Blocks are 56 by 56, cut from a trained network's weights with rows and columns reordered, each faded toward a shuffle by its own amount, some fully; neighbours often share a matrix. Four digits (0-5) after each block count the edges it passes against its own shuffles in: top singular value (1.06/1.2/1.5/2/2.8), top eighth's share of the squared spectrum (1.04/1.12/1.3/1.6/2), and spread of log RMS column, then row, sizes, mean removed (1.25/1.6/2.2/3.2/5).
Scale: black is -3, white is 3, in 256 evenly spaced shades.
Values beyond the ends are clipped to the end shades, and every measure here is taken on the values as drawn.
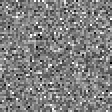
1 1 0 0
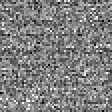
2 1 0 1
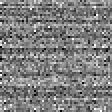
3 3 2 1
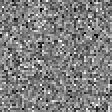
2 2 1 0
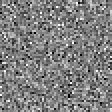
0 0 0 0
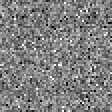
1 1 0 0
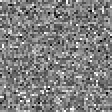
1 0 0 0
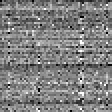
4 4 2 2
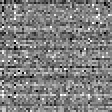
3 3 2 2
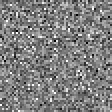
0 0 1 0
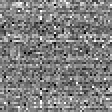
3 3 2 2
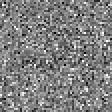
2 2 0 0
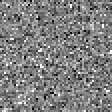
0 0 0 0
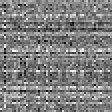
4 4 3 2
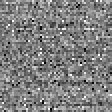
2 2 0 0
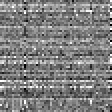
4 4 3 3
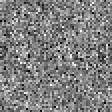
2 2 0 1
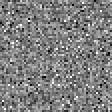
0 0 0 0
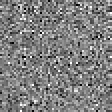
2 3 2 2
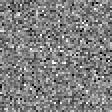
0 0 0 0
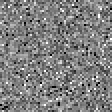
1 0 0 0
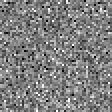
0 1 0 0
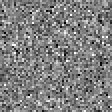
2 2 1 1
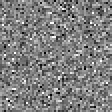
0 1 1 0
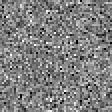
2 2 1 0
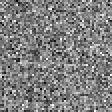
1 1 0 0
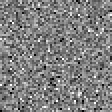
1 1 0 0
